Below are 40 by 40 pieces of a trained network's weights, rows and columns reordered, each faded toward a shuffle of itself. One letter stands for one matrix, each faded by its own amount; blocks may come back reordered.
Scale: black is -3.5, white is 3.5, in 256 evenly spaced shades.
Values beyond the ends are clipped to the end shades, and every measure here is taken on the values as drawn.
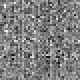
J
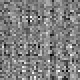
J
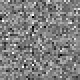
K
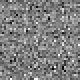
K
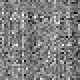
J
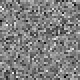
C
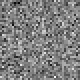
C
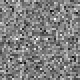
C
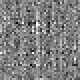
J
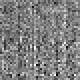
J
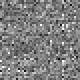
K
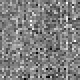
J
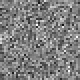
C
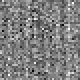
J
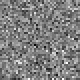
C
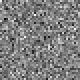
C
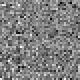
K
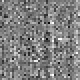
J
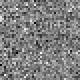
K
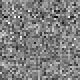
C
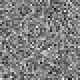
C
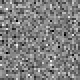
K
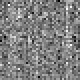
J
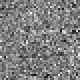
C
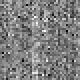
J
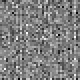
J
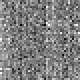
J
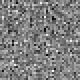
K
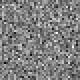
C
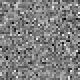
K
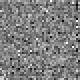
K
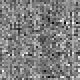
J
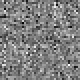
K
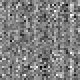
J
